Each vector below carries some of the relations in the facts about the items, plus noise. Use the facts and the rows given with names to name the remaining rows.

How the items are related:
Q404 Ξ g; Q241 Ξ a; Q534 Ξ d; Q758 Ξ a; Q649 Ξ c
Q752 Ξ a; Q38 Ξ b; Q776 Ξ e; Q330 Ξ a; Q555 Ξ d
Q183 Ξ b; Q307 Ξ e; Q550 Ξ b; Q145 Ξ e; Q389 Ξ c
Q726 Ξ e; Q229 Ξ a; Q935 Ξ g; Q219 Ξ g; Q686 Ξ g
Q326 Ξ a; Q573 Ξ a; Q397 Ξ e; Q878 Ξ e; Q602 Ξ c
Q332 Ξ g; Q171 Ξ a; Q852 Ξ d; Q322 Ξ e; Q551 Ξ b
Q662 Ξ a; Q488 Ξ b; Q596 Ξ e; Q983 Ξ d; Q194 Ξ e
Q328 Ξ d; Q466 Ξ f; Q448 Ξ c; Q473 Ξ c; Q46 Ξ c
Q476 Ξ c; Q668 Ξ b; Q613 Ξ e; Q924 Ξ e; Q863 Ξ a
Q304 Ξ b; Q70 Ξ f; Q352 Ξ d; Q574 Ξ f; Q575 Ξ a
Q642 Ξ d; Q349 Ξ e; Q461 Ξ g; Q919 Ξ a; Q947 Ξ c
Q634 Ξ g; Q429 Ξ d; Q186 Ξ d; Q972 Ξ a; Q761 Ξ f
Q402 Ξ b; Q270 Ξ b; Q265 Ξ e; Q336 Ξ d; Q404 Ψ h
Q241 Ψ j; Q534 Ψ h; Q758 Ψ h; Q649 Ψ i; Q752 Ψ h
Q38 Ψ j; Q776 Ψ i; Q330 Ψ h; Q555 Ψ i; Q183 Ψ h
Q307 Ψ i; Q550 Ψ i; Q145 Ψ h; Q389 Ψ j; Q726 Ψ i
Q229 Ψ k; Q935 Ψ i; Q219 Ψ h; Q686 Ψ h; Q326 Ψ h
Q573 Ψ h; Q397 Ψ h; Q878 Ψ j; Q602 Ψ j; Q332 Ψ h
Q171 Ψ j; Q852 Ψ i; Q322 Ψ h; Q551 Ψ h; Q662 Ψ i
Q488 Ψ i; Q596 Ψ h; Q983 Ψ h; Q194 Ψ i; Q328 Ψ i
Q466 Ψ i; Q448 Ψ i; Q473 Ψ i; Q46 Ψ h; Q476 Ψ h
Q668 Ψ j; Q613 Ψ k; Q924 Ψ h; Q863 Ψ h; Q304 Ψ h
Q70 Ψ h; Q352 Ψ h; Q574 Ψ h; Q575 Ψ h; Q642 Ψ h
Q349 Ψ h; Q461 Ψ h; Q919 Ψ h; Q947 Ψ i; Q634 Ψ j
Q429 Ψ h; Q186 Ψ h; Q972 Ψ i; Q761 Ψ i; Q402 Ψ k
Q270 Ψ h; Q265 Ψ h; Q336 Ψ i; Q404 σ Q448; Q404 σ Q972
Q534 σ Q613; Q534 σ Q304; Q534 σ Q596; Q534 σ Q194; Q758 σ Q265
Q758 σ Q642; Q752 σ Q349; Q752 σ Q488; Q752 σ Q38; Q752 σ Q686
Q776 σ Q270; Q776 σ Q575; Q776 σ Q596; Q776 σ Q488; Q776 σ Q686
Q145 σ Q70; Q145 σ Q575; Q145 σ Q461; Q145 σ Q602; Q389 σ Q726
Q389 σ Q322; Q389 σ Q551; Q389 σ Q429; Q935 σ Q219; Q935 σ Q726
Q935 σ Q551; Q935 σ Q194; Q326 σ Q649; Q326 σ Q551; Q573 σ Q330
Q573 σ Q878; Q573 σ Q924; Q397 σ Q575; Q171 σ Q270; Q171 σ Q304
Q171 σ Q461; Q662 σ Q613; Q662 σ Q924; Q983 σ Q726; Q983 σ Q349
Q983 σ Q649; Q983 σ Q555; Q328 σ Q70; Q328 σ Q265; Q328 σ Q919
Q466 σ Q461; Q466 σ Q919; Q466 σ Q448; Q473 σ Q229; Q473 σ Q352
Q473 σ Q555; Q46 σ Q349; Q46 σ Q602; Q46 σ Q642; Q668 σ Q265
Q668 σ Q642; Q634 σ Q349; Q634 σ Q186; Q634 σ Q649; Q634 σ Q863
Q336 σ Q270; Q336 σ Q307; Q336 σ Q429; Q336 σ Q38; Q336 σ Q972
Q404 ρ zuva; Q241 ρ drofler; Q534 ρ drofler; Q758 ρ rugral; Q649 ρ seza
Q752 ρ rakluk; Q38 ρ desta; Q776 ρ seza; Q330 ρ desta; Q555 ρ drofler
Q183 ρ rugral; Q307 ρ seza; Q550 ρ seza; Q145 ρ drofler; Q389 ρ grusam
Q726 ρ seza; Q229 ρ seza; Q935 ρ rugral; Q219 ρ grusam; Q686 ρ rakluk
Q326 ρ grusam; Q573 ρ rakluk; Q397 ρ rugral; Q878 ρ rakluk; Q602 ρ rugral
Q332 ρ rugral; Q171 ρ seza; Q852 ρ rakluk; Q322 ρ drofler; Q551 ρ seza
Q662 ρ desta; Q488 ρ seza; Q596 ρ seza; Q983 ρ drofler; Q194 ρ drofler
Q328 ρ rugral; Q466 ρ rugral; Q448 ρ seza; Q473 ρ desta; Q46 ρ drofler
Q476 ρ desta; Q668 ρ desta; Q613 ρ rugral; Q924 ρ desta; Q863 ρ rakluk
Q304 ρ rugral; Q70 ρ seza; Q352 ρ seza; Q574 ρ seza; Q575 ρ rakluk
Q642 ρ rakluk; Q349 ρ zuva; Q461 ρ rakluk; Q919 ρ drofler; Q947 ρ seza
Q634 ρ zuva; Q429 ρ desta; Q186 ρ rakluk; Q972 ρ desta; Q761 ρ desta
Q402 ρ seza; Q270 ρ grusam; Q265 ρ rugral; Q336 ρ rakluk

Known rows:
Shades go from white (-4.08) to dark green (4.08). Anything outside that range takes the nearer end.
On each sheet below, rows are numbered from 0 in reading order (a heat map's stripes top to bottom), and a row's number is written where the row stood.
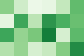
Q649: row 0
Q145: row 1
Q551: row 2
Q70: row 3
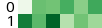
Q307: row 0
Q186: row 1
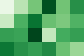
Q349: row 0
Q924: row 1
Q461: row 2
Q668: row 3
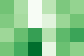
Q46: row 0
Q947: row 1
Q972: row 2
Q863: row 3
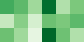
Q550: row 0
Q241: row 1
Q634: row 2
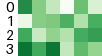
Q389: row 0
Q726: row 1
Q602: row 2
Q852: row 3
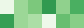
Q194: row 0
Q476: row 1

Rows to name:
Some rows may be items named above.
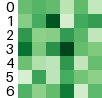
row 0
Q326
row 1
Q575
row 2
Q935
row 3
Q183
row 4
Q555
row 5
Q776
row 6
Q551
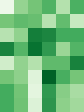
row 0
Q726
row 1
Q326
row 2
Q613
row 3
Q38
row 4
Q919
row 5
Q404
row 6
Q534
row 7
Q534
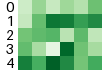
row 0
Q229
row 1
Q265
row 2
Q326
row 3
Q634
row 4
Q270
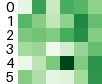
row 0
Q776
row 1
Q466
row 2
Q758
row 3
Q574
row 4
Q349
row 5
Q448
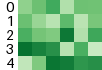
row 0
Q330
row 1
Q352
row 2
Q488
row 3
Q336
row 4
Q265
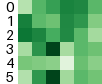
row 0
Q397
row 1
Q328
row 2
Q668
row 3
Q878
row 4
Q761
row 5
Q878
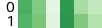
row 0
Q983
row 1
Q534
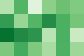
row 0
Q171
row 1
Q332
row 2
Q336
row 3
Q662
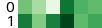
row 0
Q404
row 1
Q304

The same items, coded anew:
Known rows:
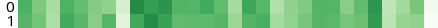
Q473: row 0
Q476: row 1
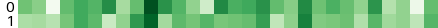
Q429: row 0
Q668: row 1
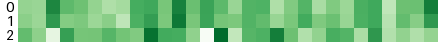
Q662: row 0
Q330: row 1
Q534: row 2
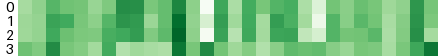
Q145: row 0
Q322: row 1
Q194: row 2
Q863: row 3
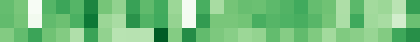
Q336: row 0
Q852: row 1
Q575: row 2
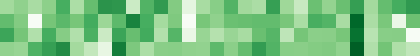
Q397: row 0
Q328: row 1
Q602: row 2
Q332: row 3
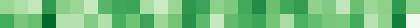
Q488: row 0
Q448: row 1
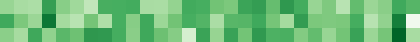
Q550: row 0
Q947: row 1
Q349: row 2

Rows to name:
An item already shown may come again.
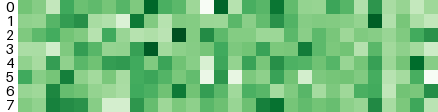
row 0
Q983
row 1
Q332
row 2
Q575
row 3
Q38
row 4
Q349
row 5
Q46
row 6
Q662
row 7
Q404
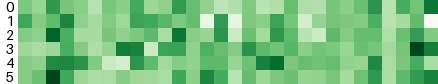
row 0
Q758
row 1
Q46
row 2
Q241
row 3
Q776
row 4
Q404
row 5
Q326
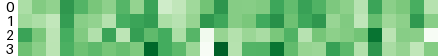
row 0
Q270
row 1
Q488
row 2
Q602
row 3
Q983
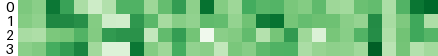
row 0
Q171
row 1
Q404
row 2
Q613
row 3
Q935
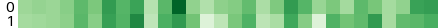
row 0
Q878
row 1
Q265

